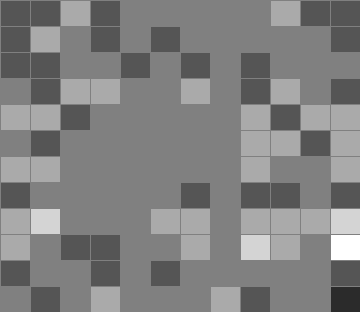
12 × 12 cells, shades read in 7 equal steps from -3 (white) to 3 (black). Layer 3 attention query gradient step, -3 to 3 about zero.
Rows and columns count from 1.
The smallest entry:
-3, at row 10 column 12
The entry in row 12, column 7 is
0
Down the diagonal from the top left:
1 -1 0 -1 0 0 0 0 -1 -1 0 2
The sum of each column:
1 0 0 2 1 1 -1 -1 -2 -3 0 -1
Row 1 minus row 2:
0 2 -1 0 0 -1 0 0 0 -1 1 0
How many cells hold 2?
1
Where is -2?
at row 9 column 2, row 9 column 12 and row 10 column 9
